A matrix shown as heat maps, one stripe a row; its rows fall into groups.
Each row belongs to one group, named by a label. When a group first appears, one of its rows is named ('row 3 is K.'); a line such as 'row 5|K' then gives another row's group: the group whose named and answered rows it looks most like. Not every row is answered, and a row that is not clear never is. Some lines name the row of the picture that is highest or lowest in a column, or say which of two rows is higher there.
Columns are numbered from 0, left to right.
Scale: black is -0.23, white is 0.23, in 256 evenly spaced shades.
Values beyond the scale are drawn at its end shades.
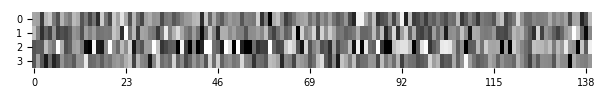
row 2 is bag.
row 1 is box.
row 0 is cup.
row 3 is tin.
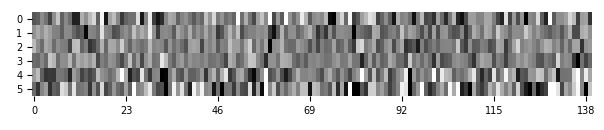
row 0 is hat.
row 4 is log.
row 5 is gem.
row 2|cup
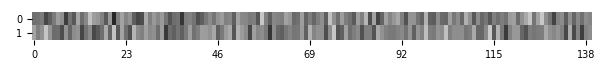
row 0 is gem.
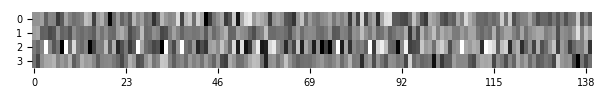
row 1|log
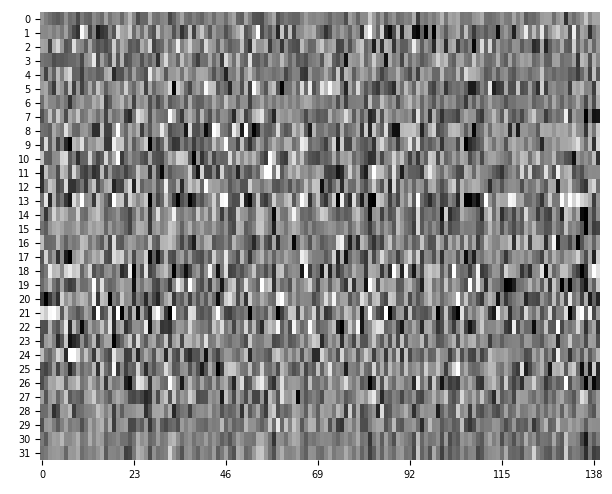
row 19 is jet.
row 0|log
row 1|cup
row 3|tin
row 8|bag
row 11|hat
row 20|tin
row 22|hat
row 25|tin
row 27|tin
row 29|hat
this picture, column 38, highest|21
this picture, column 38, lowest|10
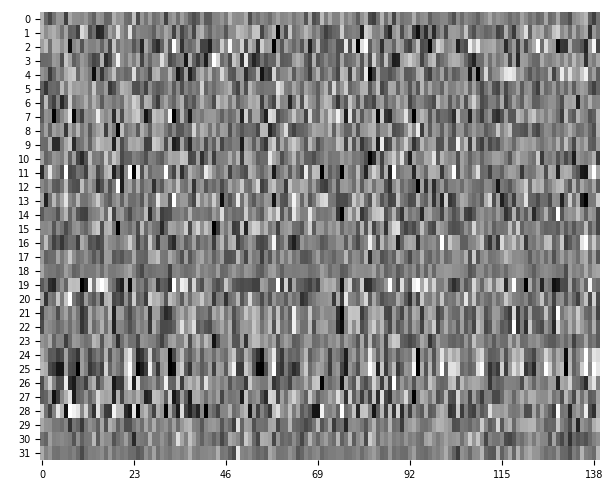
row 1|cup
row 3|bag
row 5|tin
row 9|gem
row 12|cup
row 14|hat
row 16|log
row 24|log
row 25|log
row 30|jet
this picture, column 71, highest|13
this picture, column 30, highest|3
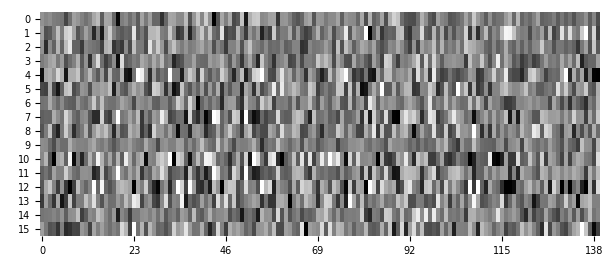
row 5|gem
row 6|jet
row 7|bag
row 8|gem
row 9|tin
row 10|gem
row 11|bag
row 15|box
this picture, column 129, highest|5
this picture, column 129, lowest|14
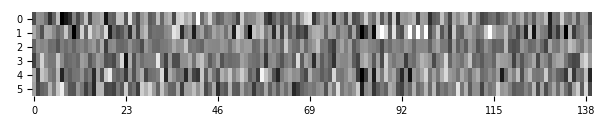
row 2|hat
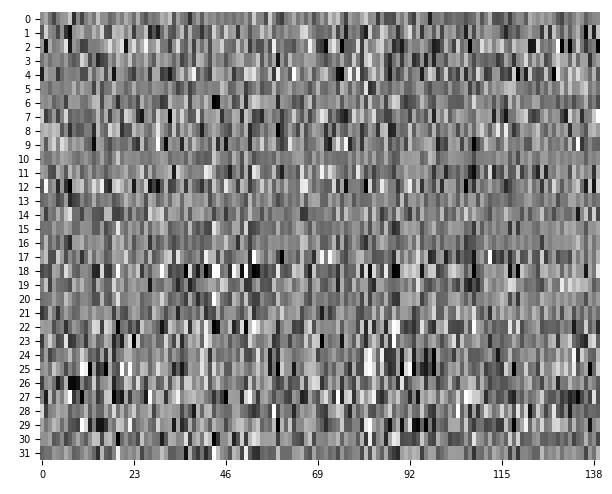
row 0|gem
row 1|jet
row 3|cup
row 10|bag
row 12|jet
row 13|box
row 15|bag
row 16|jet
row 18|bag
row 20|bag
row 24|cup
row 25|cup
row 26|box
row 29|cup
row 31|bag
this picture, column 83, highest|27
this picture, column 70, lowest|23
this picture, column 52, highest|27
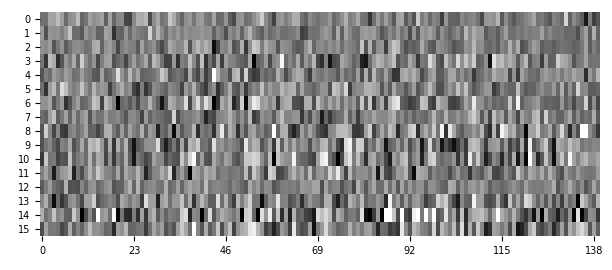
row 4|bag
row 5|tin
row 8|log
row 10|hat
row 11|gem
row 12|box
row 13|tin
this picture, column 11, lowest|14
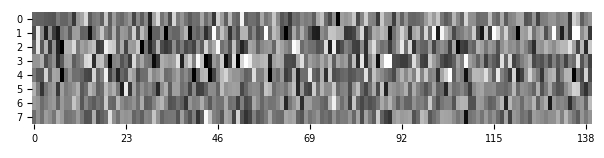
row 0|tin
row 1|log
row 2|jet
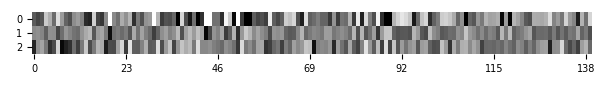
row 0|bag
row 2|box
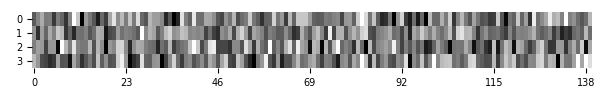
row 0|cup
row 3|log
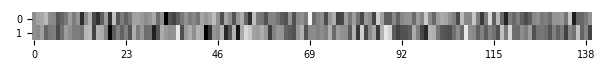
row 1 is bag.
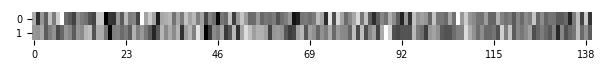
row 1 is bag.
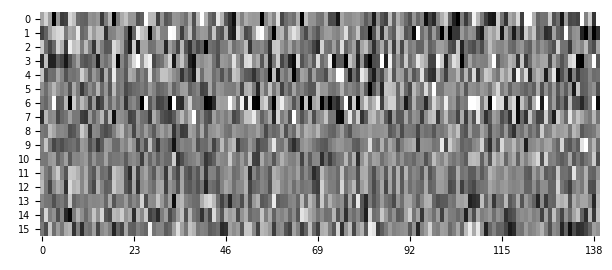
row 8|cup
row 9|log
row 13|gem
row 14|jet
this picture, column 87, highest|3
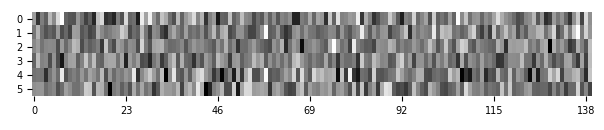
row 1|log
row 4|gem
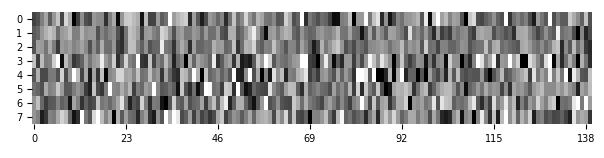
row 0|hat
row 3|hat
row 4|cup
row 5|bag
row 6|log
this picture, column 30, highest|5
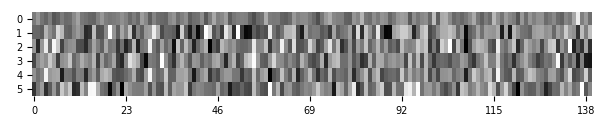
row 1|bag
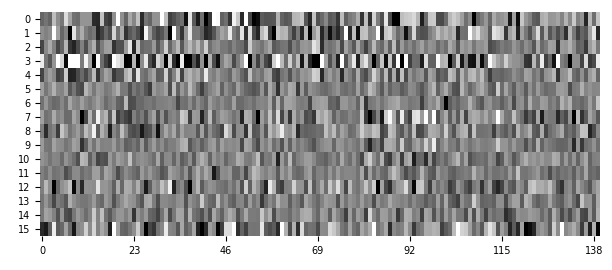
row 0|bag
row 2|box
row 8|tin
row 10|cup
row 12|gem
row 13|tin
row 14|jet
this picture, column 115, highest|1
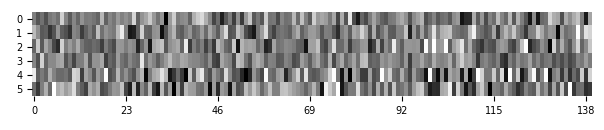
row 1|log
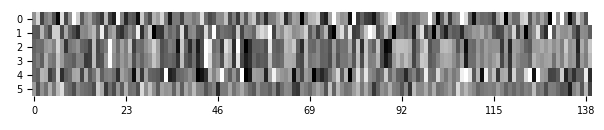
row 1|hat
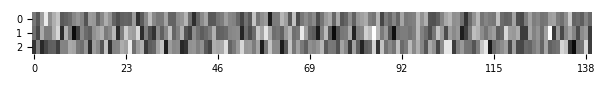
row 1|hat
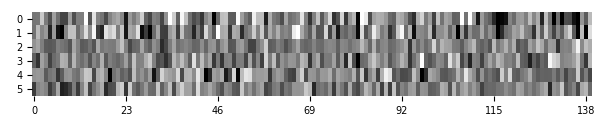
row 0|jet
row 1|jet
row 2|log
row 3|gem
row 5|box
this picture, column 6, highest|5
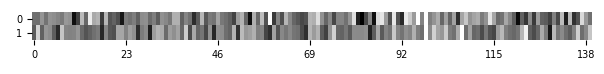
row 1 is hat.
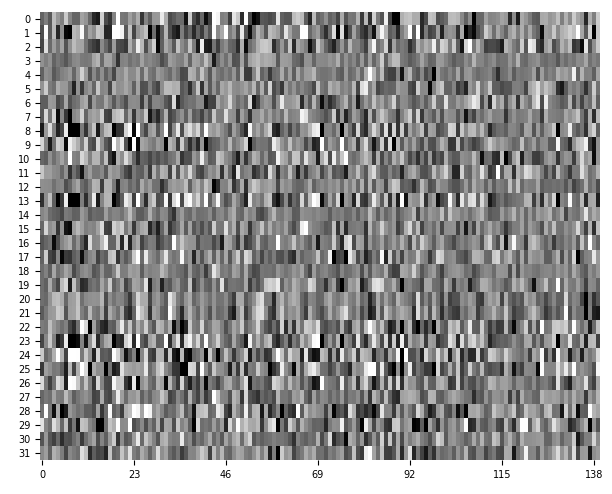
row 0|bag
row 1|jet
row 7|jet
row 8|box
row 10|tin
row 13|box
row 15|jet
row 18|bag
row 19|hat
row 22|cup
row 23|box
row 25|cup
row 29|cup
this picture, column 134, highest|1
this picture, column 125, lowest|1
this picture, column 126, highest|6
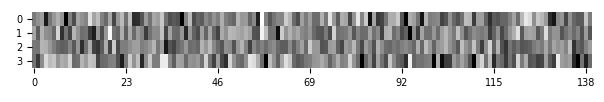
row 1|cup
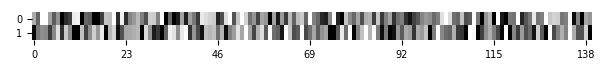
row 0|cup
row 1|hat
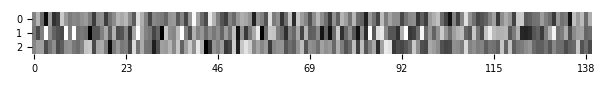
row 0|tin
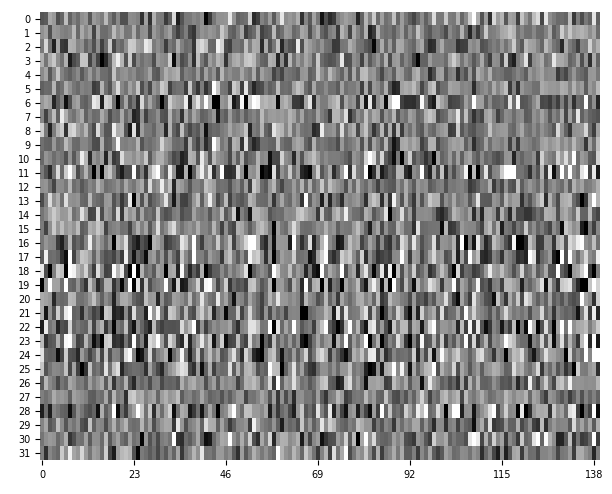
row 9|bag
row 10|cup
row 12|gem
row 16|hat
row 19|box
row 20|tin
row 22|hat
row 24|log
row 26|hat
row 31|tin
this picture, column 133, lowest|25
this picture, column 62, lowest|16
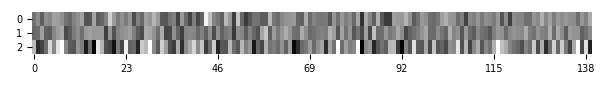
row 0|bag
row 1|gem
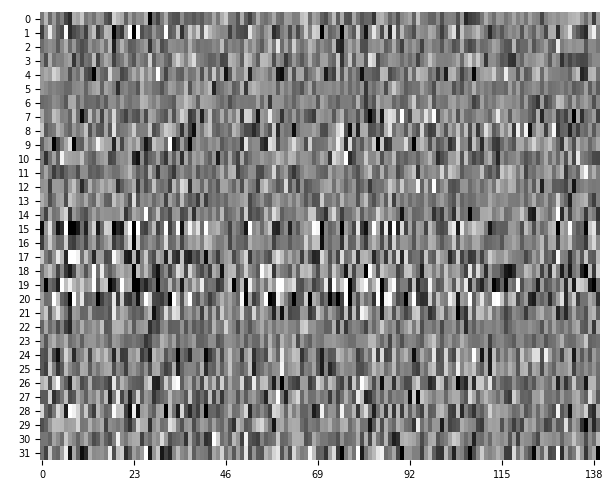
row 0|jet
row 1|box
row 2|hat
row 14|hat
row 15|box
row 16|box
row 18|jet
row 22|jet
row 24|gem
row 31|hat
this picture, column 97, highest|19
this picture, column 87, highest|20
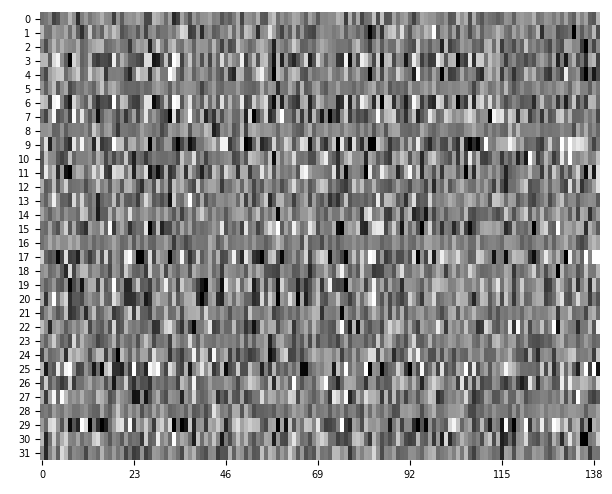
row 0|gem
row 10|hat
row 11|jet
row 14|cup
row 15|hat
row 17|log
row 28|bag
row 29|cup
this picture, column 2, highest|29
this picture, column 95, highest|25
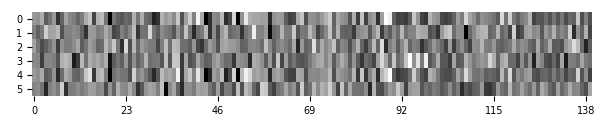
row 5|gem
